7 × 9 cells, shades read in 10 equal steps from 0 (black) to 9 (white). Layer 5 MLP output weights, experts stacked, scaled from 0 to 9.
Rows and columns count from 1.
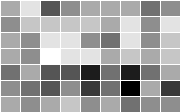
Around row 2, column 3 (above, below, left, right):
3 8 7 7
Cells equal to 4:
8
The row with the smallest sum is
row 6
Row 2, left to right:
5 7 7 7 7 6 8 5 8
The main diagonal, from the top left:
6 7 8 8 1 4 4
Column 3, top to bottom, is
3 7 8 9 3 3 6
